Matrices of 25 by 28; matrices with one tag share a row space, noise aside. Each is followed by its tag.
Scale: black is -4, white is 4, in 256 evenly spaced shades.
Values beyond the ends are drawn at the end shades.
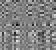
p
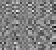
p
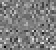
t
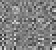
p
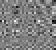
p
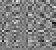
p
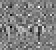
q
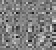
p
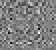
q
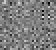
t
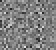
q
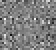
t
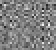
t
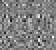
q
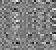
p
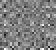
t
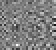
p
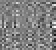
p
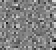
p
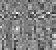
p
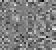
p
